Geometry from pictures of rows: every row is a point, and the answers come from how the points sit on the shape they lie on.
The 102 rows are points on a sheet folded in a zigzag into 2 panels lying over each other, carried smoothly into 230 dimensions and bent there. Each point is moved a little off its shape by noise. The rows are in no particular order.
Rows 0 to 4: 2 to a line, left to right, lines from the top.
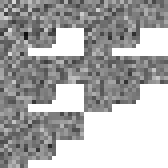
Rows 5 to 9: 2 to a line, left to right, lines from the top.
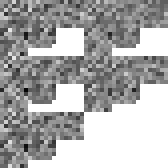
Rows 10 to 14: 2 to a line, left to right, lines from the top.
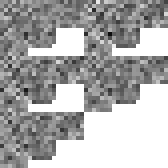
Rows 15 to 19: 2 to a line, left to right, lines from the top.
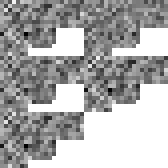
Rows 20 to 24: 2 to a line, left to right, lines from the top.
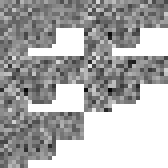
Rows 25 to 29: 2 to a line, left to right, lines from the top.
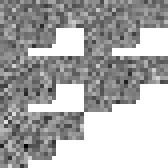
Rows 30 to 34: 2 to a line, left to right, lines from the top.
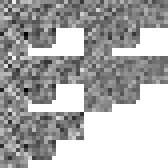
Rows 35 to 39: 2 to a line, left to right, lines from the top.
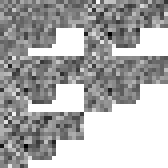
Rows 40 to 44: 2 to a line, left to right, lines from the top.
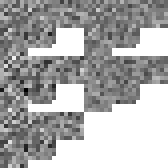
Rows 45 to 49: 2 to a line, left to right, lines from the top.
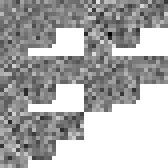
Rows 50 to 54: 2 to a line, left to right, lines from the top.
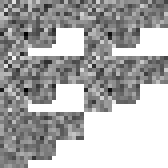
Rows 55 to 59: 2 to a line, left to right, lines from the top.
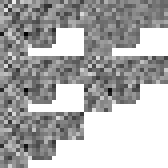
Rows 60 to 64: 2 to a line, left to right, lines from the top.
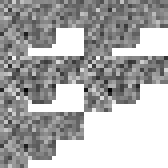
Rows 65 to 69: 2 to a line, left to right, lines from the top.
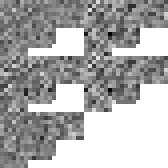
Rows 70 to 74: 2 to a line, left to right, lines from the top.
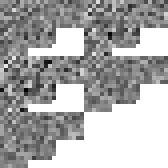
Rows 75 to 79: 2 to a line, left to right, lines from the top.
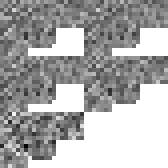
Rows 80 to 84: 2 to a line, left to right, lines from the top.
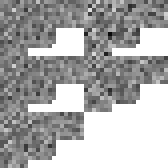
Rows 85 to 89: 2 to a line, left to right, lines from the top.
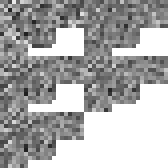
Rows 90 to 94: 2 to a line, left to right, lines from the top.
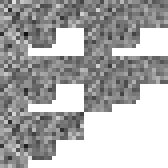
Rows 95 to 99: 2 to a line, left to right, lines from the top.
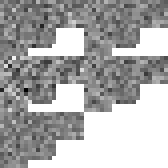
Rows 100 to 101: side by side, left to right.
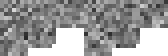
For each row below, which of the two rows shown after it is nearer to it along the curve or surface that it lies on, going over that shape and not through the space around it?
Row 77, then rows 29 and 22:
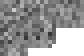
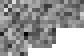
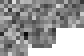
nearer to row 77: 22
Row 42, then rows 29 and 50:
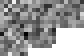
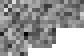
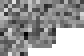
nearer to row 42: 50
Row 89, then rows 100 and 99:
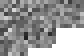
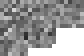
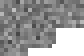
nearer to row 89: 100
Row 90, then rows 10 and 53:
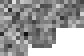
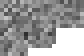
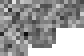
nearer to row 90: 53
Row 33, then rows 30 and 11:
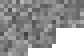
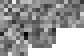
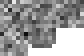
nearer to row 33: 11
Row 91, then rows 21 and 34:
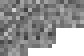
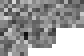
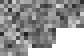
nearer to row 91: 21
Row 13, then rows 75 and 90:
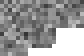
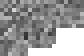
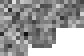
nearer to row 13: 75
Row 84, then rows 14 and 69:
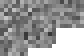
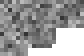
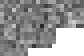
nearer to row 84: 14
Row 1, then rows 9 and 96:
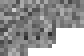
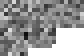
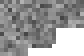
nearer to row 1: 9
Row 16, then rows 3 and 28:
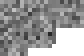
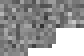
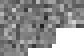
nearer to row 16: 3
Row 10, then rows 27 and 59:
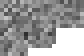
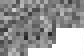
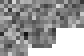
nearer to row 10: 59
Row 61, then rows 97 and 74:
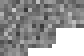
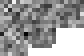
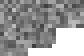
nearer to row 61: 74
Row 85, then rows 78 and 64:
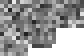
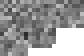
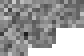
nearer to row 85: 64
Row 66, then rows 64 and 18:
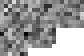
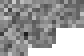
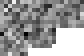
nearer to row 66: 18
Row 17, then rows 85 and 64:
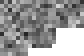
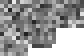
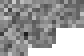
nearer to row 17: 85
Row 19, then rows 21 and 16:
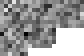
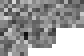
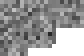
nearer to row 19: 21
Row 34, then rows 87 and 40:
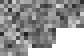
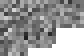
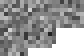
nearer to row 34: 87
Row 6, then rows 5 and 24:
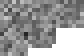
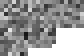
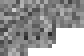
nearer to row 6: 5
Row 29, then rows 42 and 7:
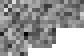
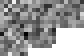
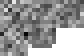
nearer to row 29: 7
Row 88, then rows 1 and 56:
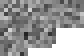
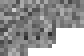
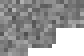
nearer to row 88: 56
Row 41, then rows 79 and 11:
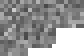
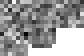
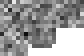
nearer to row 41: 79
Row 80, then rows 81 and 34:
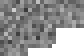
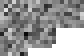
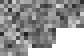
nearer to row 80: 34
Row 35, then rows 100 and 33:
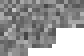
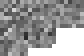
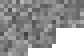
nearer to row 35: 100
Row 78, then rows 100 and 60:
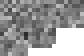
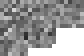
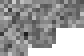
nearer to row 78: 100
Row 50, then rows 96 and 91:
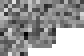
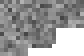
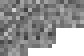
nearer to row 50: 91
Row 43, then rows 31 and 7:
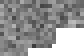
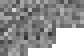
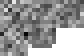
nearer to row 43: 7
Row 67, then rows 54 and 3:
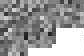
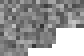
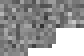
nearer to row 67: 54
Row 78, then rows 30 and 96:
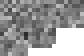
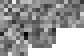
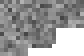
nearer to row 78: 30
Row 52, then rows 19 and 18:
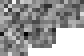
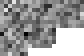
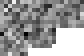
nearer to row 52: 18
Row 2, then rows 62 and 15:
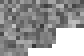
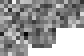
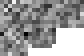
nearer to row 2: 62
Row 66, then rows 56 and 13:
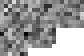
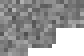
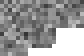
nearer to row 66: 56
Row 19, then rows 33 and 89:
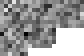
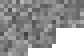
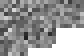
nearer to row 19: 33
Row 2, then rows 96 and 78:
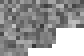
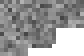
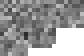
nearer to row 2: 78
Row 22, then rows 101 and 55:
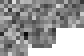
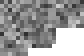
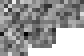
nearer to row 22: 101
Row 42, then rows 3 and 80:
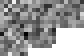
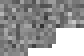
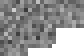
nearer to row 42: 80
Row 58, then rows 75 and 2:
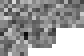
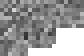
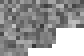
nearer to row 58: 75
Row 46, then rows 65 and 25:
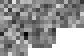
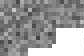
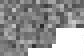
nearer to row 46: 25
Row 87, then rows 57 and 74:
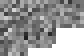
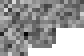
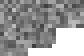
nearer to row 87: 74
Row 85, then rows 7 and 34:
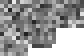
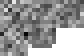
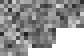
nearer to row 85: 7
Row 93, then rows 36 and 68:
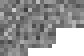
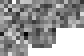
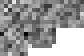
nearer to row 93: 36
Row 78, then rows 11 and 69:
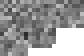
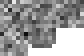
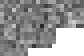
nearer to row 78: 69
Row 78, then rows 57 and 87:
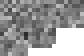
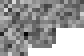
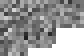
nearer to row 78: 87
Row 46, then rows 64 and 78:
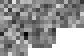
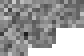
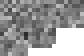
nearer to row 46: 78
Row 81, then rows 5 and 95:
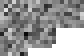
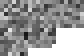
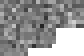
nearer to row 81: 5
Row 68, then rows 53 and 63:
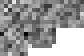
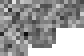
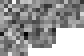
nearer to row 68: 53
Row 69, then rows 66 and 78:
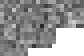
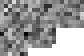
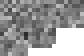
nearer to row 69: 78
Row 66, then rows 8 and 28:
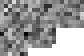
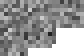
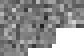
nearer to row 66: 8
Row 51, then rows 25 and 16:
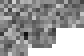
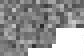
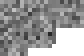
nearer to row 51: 25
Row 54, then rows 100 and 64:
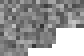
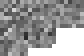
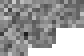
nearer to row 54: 100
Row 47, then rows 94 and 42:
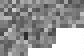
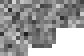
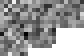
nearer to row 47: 42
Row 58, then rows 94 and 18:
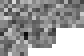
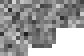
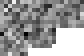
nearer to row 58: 18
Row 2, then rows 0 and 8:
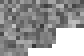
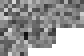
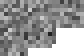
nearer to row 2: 0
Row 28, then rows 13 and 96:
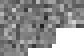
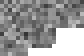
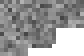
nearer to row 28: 13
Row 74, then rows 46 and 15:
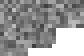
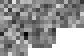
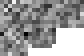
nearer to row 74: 46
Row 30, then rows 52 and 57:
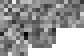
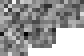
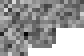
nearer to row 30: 52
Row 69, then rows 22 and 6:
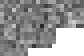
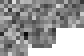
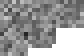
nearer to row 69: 22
